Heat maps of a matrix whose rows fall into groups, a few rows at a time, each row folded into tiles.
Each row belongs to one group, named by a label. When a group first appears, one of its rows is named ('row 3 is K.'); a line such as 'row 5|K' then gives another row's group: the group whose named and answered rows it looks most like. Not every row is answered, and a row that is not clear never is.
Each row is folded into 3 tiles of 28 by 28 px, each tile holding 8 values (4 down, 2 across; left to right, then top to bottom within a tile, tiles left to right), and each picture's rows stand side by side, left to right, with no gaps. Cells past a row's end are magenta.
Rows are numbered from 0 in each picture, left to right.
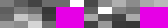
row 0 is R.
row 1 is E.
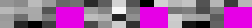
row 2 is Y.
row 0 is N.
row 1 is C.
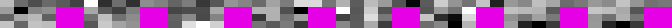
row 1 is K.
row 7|N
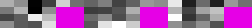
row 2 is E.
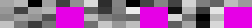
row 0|Y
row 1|K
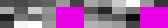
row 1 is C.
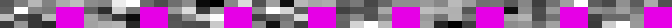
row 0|E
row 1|C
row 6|R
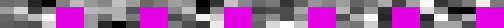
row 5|K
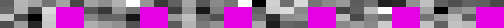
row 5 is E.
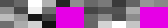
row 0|C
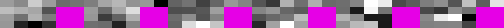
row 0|N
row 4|C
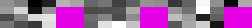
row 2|C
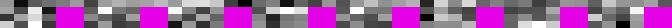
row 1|E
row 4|E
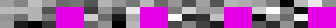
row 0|N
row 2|E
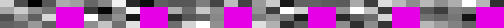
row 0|K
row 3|Y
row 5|C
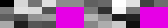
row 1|C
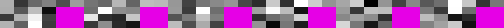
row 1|E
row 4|Y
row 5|C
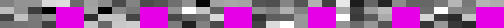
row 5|E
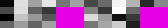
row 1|C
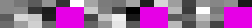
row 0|R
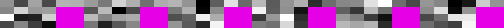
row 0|E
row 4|C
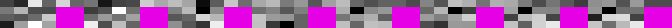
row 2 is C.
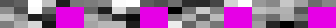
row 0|C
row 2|R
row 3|N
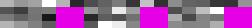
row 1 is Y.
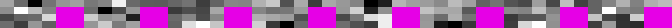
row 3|Y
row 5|N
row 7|E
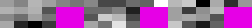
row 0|N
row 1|R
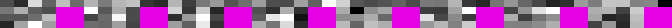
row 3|R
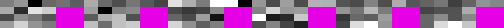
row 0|Y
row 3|E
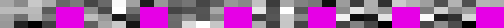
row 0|N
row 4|E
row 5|E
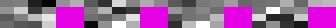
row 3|E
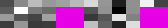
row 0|E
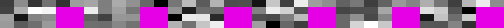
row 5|K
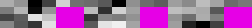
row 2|N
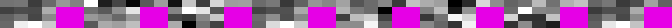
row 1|K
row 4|R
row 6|E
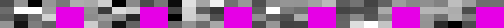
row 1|Y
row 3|E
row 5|N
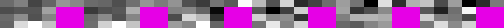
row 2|R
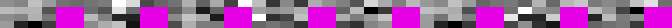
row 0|N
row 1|C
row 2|R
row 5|N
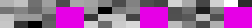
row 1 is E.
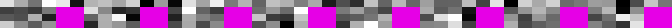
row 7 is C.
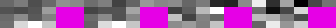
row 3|K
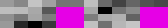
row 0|N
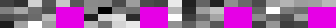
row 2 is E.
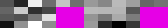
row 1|N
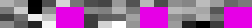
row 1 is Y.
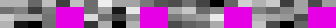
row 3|Y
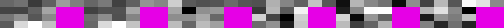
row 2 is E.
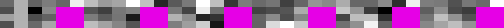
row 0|R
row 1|C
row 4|R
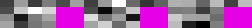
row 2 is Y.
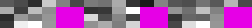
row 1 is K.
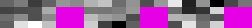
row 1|Y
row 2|K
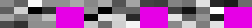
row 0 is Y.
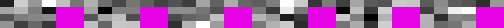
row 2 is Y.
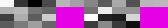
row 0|K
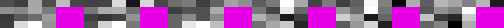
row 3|C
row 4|C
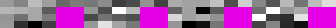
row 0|N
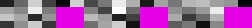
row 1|C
